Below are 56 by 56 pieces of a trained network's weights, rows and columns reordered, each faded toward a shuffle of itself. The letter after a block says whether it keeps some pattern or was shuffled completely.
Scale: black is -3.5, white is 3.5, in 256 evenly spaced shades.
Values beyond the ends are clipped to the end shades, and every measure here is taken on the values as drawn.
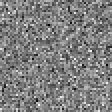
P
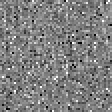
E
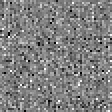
E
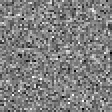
P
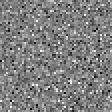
P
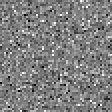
P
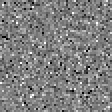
P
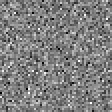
E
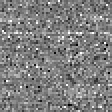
E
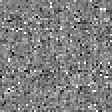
E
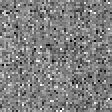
E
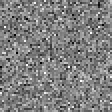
P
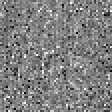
E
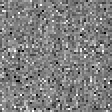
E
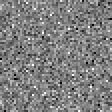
P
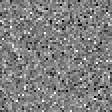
P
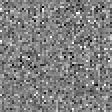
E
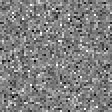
P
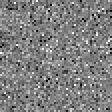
P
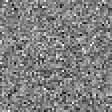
E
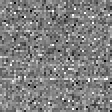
E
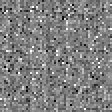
E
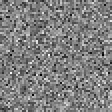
P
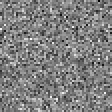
P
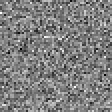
E
